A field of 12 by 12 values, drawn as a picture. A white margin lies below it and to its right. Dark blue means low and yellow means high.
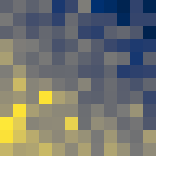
The halves do not mirror each other. Values rise toward the bottom left. The ninth with the highest average is the bottom left. The top right is the ninth with the lowest average.
